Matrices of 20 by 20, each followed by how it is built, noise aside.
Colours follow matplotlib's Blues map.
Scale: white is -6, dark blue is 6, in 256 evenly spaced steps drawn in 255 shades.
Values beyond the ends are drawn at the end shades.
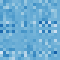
low rank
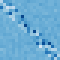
banded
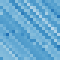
Toeplitz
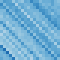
Toeplitz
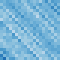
Toeplitz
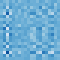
low rank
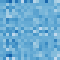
low rank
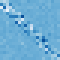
banded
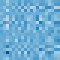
low rank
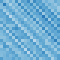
Toeplitz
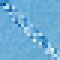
banded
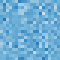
low rank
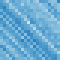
Toeplitz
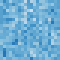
low rank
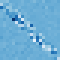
banded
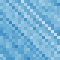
Toeplitz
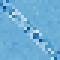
banded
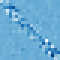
banded
